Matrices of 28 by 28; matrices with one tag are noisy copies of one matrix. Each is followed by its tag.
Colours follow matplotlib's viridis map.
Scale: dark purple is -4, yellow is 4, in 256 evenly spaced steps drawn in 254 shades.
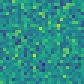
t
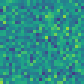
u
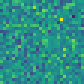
t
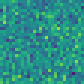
u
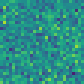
u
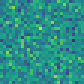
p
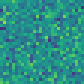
u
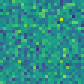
t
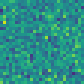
u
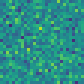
p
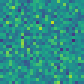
p
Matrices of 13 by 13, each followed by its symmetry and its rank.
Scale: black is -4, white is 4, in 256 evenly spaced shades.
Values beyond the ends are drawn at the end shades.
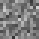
neither, full rank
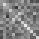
symmetric, full rank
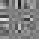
antisymmetric, rank two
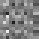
neither, rank two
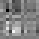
neither, rank two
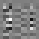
neither, rank two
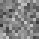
neither, full rank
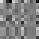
neither, rank two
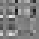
antisymmetric, rank two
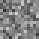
neither, full rank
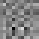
neither, rank two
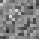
symmetric, full rank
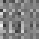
neither, rank two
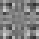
antisymmetric, rank two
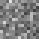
neither, full rank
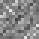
symmetric, full rank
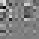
neither, rank two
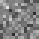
symmetric, full rank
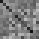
symmetric, full rank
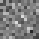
symmetric, full rank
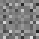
antisymmetric, rank two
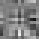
antisymmetric, rank two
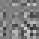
antisymmetric, rank two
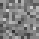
neither, full rank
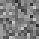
neither, full rank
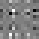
antisymmetric, rank two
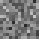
neither, full rank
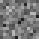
symmetric, full rank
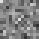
symmetric, full rank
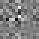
antisymmetric, rank two
